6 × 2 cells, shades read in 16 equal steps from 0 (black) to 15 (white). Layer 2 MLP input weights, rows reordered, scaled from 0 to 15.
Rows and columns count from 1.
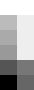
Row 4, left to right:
9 14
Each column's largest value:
15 15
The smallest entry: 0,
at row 6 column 1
